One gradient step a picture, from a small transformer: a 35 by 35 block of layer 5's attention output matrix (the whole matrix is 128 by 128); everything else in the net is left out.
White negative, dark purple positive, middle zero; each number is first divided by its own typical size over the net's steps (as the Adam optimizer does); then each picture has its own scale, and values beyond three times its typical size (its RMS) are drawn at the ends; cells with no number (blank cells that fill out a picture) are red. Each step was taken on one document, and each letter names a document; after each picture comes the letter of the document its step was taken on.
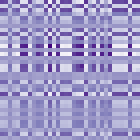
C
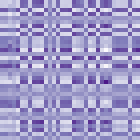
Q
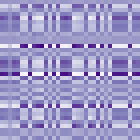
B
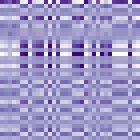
C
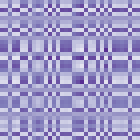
Q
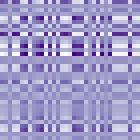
C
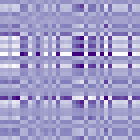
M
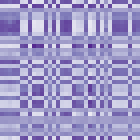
B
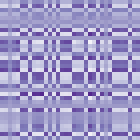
Q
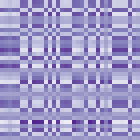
Q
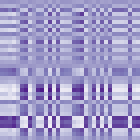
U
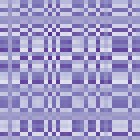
Q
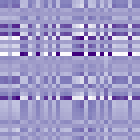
M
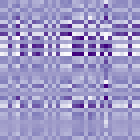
M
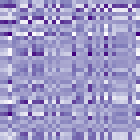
M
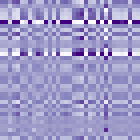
M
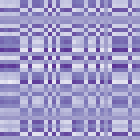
Q
